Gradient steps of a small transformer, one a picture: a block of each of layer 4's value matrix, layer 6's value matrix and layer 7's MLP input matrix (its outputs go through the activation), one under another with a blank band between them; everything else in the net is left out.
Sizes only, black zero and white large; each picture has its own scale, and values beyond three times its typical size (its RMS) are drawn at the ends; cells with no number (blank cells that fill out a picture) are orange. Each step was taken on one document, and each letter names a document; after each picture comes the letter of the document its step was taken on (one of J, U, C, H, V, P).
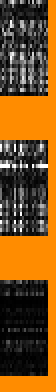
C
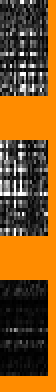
C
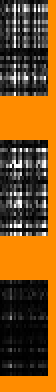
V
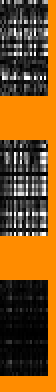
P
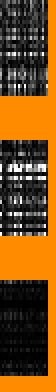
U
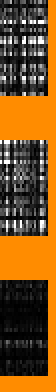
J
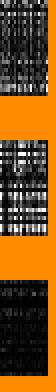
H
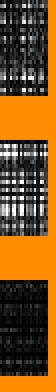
J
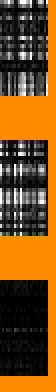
C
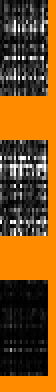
H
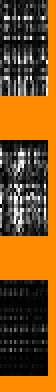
H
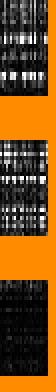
J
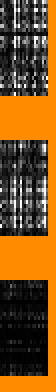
V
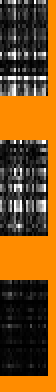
V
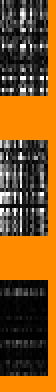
C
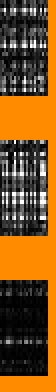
J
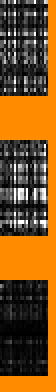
P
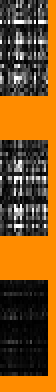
U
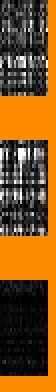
U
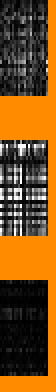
U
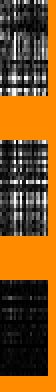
V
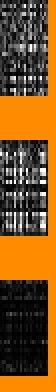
J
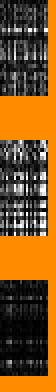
P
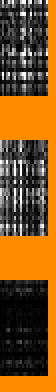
C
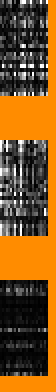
C
